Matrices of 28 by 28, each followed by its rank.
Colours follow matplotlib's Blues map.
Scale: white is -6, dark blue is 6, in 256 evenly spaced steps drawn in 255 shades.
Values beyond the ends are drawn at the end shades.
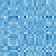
three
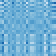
two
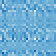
three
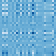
two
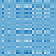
one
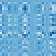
two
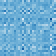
three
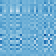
two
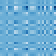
one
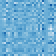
three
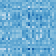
three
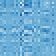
three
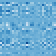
three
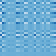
one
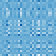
two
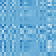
two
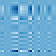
one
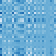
two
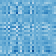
two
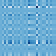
one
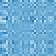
two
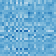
three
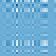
one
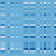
one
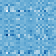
three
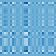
one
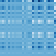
one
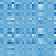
two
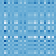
one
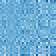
three
